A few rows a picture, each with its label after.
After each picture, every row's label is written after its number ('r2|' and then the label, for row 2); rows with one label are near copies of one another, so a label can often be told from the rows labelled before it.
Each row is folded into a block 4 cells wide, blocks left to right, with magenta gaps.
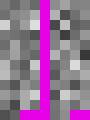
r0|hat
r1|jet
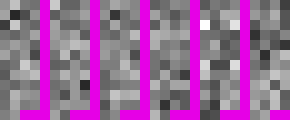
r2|jet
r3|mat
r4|jet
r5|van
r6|hat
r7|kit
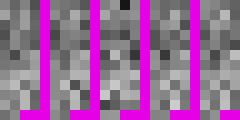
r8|kit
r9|kit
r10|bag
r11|kit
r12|kit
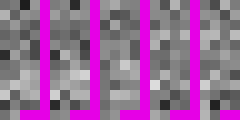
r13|bag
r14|bag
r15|jet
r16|van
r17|van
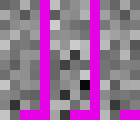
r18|van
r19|mat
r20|van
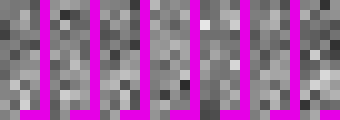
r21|kit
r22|jet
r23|kit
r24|mat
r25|hat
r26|kit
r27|bag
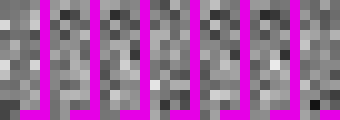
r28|hat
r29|jet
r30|jet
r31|van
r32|jet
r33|jet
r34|van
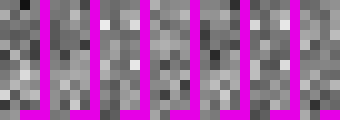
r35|bag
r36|kit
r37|hat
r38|mat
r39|kit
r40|hat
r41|van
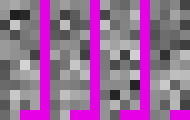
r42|jet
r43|jet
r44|mat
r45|kit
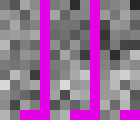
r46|van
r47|bag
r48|kit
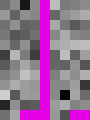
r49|bag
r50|mat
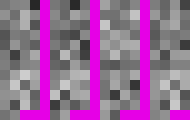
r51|kit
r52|bag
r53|mat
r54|kit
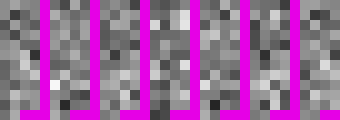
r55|jet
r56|van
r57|kit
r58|hat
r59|van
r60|kit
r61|jet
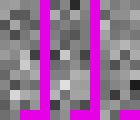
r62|jet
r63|bag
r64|mat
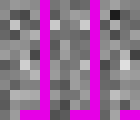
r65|jet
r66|hat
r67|jet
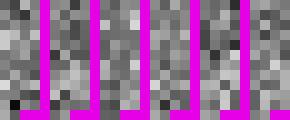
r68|van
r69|bag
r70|hat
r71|van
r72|kit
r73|jet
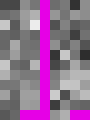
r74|hat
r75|bag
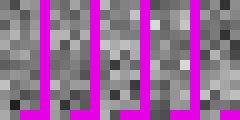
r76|van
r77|van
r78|mat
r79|hat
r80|bag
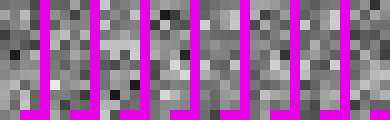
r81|kit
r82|van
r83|mat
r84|jet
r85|hat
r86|jet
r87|hat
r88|bag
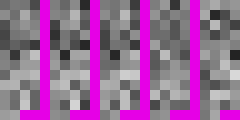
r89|kit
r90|kit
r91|kit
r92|bag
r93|jet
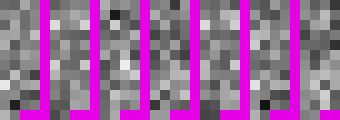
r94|van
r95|hat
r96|jet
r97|bag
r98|hat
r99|van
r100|kit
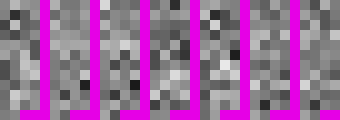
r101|jet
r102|mat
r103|mat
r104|bag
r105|jet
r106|van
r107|van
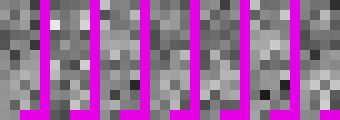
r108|kit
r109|hat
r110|mat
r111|kit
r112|bag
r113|mat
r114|kit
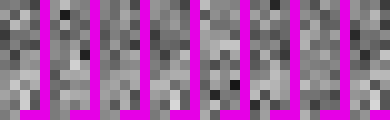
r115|kit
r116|jet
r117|kit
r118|kit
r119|mat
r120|bag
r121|van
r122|kit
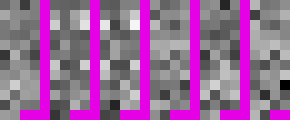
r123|bag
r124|hat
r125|hat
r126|mat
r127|bag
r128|mat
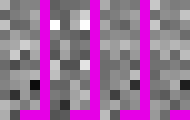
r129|mat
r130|hat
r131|mat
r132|mat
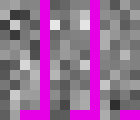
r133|jet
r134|hat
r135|van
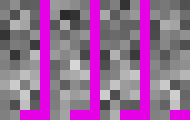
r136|kit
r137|jet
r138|bag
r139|kit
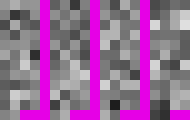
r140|jet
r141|bag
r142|van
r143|hat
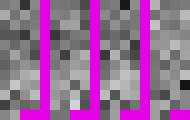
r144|bag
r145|kit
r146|bag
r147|mat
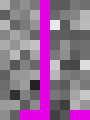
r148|mat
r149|hat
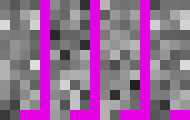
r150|hat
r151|kit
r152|mat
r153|hat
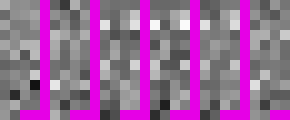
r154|mat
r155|van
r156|hat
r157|hat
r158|hat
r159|van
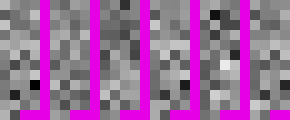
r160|mat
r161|van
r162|bag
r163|mat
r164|jet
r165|mat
